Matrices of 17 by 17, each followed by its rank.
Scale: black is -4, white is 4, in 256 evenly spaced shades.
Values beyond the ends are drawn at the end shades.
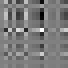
one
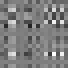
two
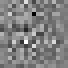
three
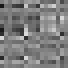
two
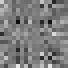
three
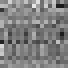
three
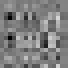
two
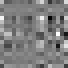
two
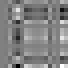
one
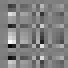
one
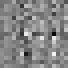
three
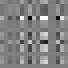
one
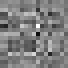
two
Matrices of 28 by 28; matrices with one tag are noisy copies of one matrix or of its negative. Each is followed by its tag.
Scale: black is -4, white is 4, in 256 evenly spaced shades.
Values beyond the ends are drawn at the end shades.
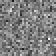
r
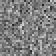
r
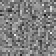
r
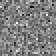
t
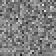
r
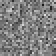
r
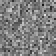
r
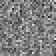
r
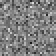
t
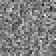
r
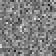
r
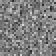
r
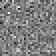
t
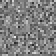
t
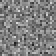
t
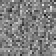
r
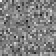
t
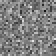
r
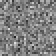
t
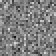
t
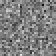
r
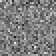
t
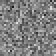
r
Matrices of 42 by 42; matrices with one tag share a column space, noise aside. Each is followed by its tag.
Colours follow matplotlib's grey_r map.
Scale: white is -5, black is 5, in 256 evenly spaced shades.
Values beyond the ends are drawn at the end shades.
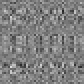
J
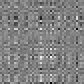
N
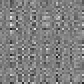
N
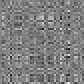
N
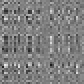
J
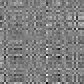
N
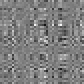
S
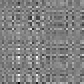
N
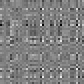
S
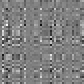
S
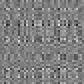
S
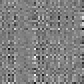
N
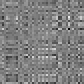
N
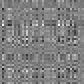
S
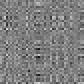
N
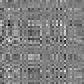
S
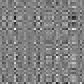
N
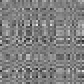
S
